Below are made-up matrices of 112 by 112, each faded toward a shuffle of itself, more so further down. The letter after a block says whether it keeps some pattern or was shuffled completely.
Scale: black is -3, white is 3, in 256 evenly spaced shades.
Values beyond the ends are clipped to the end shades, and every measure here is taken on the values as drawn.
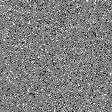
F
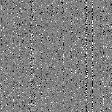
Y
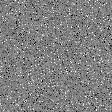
F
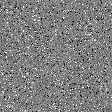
F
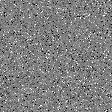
F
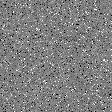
F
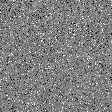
F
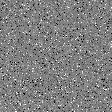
F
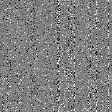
Y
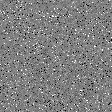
F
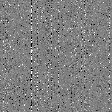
Y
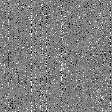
Y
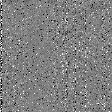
Y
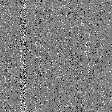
Y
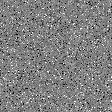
F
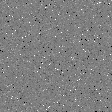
F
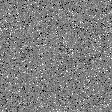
F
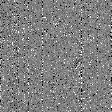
Y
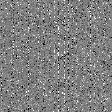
Y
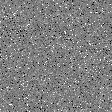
F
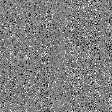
Y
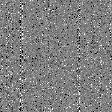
Y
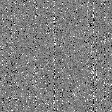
Y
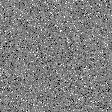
F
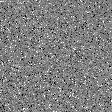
F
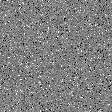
F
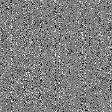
Y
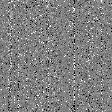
Y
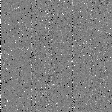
Y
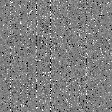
Y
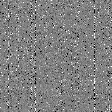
Y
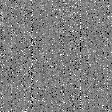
Y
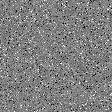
F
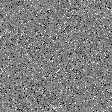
F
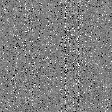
Y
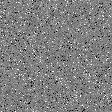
F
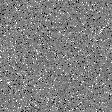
F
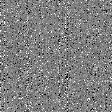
Y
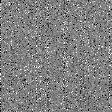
Y
